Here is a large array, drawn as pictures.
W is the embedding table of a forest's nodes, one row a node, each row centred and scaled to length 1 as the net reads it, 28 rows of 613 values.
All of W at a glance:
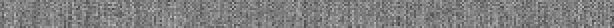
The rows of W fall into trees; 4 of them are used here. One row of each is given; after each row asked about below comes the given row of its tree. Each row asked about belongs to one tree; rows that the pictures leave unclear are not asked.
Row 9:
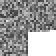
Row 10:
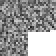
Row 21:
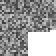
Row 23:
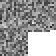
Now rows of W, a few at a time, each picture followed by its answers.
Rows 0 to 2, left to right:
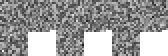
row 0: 10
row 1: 9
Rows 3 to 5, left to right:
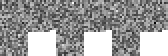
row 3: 21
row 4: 9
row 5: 10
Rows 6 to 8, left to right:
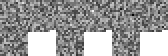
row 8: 23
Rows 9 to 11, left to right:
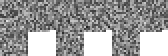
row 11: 21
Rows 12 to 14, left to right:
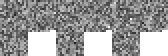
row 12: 9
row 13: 21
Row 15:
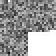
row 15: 9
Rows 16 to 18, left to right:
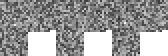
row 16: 21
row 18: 23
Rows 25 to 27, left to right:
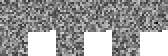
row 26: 21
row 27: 10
